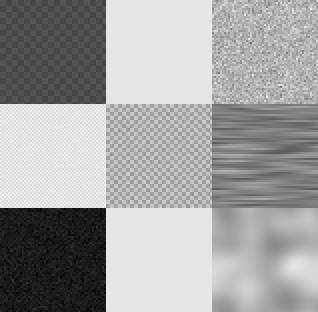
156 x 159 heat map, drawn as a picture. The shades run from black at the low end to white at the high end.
It is made of 3 by 3 panels. Panel 1,1: low, checkered, faint in contrast. Panel 1,2: very high, flat. Panel 1,3: high, fine-grained. Panel 2,1: very high, checkered, faint in contrast. Panel 2,2: high, checkered. Panel 2,3: middling, streaked across. Panel 3,1: very low, fine-grained, faint in contrast. Panel 3,2: very high, flat. Panel 3,3: high, smooth.
